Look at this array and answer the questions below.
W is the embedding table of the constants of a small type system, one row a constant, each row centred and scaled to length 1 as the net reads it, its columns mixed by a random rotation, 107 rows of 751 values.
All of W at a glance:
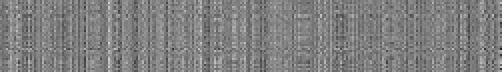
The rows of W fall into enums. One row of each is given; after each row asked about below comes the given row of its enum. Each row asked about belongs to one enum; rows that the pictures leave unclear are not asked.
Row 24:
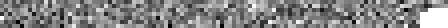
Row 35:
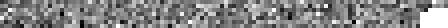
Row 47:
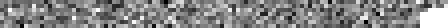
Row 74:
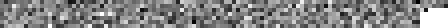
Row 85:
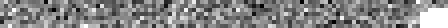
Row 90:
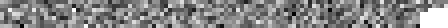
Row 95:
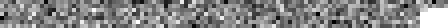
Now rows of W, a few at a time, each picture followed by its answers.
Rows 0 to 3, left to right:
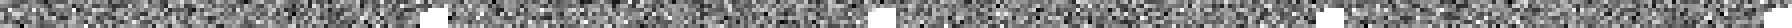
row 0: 90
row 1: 95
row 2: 74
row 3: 47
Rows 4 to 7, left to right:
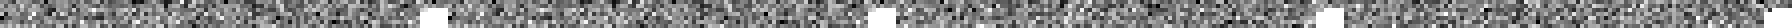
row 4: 95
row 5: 95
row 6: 85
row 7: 74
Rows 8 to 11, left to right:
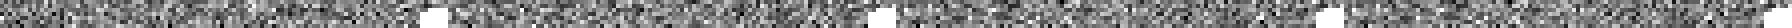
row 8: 24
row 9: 90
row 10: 47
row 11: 47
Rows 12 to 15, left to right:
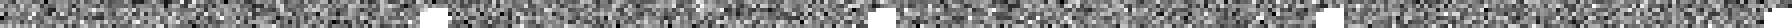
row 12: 95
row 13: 24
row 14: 47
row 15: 74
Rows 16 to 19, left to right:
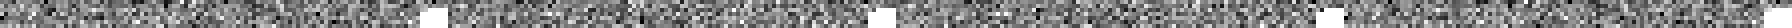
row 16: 95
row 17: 74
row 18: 74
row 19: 95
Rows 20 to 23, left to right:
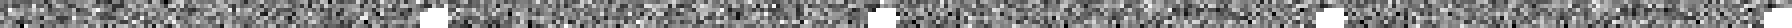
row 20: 47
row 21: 35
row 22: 24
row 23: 24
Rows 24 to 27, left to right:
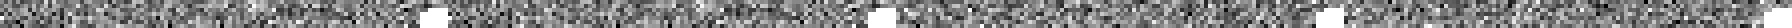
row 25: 24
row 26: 90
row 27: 85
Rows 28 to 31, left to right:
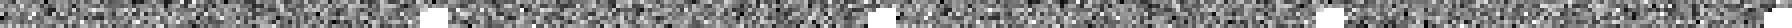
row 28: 95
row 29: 90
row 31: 35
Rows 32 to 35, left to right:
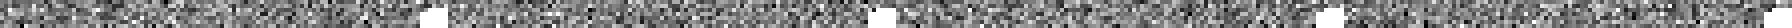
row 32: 47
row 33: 74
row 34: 90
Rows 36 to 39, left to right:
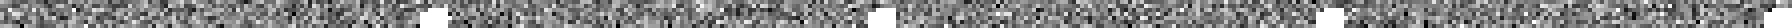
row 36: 90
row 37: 24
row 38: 74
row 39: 35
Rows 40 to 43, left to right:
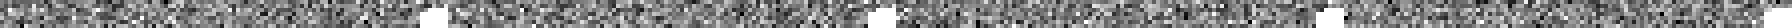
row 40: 47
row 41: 90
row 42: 35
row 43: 95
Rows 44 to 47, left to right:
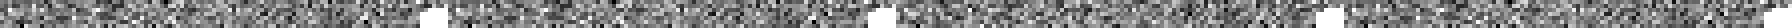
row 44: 47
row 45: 47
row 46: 90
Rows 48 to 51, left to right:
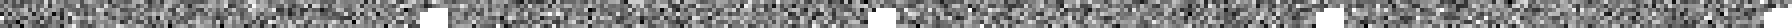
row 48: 24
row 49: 74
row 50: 90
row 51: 47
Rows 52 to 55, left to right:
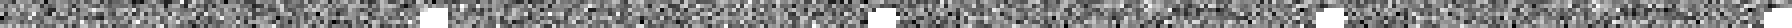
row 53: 74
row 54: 24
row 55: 24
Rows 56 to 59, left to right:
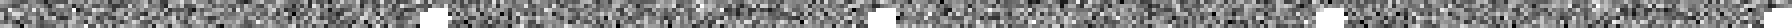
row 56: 90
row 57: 24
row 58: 95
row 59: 24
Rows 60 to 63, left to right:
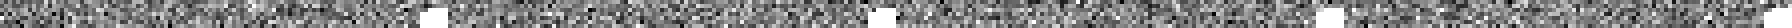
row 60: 24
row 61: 74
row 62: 95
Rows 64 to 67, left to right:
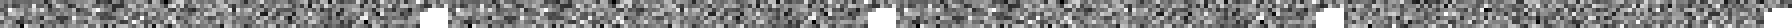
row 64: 47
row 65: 47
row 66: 47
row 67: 74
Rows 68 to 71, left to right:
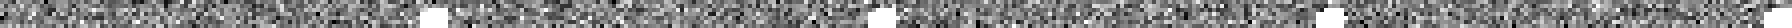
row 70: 35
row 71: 24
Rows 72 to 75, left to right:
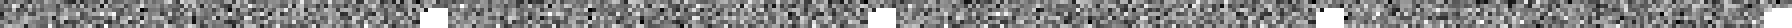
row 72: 74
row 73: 74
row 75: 95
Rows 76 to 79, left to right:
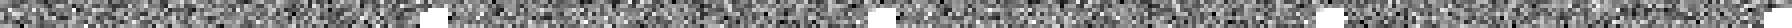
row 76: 90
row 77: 95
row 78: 95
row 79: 24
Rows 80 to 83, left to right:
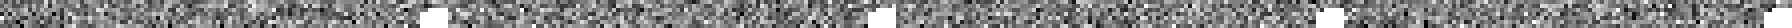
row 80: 24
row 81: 90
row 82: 74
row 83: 35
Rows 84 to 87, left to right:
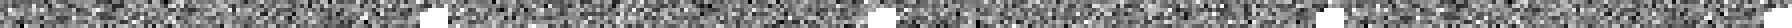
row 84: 47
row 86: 35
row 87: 47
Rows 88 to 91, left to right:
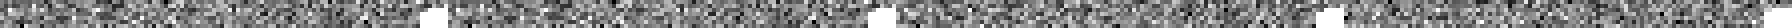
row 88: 47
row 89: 47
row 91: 95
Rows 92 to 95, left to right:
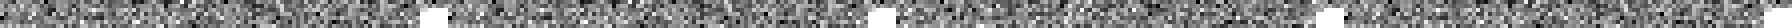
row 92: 95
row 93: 95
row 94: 85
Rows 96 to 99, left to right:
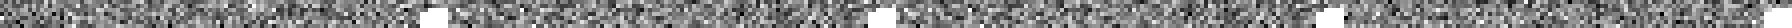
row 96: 24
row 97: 90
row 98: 90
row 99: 95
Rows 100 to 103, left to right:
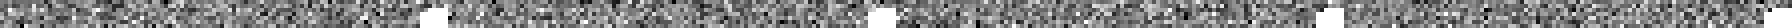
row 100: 47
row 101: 95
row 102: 35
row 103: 74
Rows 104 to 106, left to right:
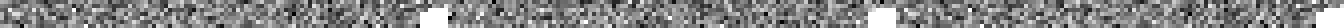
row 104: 90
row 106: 90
